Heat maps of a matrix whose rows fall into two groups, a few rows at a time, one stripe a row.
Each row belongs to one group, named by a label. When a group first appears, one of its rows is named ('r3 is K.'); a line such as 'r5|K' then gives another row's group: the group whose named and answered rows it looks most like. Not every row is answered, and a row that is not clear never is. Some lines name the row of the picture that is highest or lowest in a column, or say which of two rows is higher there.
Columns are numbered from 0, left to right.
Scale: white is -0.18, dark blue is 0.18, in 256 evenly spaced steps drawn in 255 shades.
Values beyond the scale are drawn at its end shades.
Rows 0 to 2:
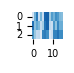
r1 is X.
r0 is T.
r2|X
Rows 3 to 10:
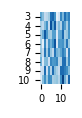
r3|X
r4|X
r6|T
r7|T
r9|T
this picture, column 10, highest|9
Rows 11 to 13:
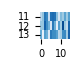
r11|X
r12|T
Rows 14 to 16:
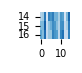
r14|T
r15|T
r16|T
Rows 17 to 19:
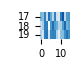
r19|X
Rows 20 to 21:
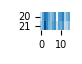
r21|T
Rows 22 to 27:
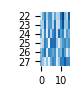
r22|T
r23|T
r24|T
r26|T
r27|X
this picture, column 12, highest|27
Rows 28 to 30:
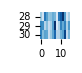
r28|T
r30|X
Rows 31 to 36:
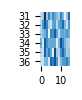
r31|T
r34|T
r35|T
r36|X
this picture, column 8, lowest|34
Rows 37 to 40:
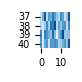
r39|T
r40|X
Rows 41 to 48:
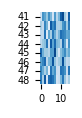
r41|T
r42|X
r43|T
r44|X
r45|X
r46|T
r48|T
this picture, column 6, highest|46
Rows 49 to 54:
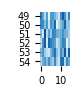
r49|X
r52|T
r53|X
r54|T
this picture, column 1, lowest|51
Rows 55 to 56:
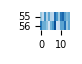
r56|X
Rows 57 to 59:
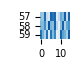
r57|X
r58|T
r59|X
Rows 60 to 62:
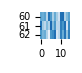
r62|X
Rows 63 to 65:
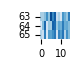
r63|X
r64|T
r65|T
